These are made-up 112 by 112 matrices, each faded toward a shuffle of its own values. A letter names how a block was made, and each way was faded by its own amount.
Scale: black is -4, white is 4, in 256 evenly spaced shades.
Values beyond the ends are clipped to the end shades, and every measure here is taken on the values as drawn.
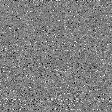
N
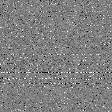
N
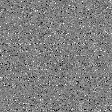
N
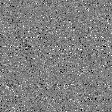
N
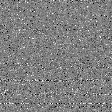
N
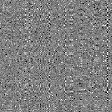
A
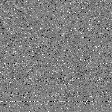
N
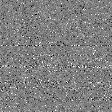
N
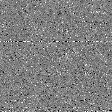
N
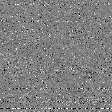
N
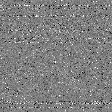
N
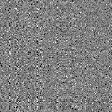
A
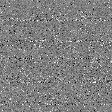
N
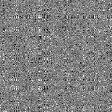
A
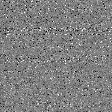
N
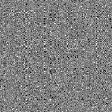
A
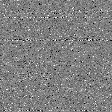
N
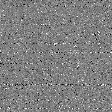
N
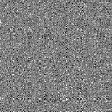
A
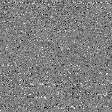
N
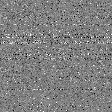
N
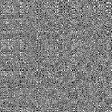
A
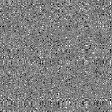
A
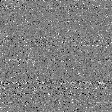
N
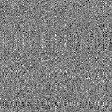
A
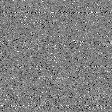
N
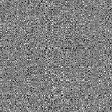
A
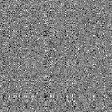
A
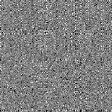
A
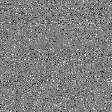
N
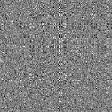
A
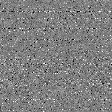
N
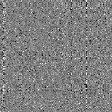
A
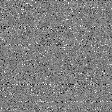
N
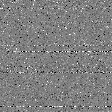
N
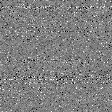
N
